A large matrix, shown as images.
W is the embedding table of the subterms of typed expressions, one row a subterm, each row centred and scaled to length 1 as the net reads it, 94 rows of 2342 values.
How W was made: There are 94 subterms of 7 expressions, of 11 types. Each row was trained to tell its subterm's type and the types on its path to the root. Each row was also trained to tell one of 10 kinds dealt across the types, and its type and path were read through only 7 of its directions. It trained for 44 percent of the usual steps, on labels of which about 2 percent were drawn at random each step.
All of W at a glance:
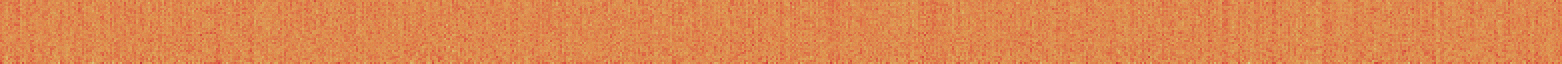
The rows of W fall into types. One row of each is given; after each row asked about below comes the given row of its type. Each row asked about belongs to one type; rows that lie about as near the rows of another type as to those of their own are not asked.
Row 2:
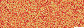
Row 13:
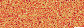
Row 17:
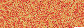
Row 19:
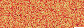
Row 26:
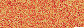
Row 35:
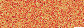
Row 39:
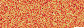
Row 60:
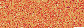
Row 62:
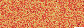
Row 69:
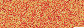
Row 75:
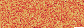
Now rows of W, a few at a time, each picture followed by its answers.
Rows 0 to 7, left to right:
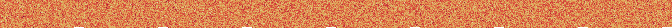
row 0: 35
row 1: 62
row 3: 62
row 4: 39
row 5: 60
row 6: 2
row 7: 62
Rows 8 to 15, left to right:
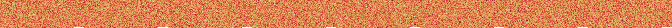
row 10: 13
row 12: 35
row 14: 60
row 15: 60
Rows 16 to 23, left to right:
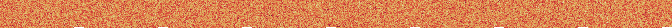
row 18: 39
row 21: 62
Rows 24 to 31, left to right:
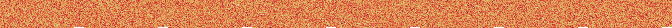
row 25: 2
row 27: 13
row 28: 26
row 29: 39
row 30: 75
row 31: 2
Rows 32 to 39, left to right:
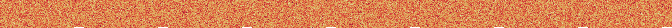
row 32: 35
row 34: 17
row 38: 75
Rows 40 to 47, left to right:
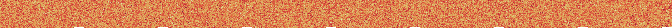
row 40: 75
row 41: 35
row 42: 35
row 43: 17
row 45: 39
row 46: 35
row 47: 17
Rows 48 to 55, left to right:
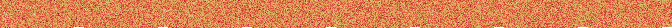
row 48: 60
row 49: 2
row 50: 60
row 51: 39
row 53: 75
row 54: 69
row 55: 17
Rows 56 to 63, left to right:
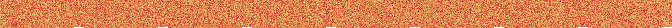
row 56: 62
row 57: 19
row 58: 26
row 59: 60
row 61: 75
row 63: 69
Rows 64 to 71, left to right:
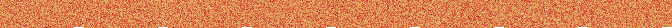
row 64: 39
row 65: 26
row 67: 75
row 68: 39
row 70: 39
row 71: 13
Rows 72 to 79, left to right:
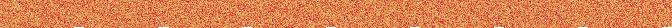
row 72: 2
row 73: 69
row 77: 75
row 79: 2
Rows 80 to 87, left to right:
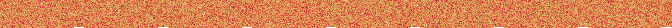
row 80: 75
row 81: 17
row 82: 2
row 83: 69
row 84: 17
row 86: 60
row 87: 13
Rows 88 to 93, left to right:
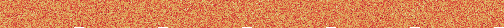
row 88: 62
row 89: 17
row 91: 17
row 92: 35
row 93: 60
